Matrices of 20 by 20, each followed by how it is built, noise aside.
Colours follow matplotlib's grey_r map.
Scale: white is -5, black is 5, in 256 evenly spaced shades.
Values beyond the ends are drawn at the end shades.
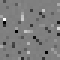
sparse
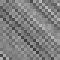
Toeplitz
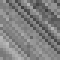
Toeplitz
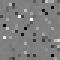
sparse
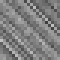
Toeplitz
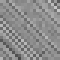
Toeplitz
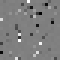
sparse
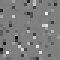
sparse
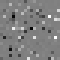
sparse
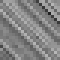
Toeplitz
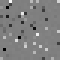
sparse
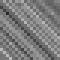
Toeplitz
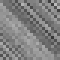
Toeplitz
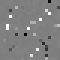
sparse
